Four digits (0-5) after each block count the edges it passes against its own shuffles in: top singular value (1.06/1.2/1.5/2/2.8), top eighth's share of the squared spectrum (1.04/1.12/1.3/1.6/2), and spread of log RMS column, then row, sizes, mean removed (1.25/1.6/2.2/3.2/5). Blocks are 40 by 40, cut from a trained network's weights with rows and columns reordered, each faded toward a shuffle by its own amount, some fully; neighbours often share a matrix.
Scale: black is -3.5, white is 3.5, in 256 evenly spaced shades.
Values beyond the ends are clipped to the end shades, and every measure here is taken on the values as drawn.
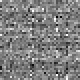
3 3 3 0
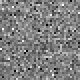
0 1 0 0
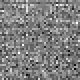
2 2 1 0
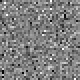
0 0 1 0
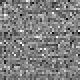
2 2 1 1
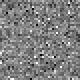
1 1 1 0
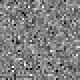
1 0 0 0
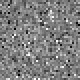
0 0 0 0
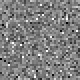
0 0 0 0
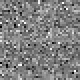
1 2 0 0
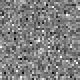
1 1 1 0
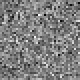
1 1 0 1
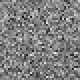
2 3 0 1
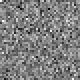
0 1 0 0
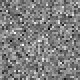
0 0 0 0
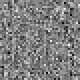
1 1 0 0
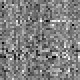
2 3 0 2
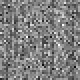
2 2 0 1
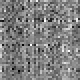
3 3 0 3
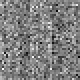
2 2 0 2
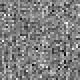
1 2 0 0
